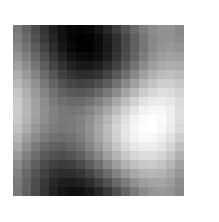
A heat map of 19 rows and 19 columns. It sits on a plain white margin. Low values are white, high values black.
The ninth with the lowest average is the middle right. On average the colour sits 50% of the way up the scale. No lone cell stands out from its neighbours. The top middle is the ninth with the highest average. No regular stripes run through it.
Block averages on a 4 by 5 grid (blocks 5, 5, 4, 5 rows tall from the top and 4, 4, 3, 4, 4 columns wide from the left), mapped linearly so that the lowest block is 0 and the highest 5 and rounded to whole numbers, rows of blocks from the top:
3 5 5 3 2 / 2 3 3 1 0 / 2 3 2 0 0 / 3 4 3 2 1
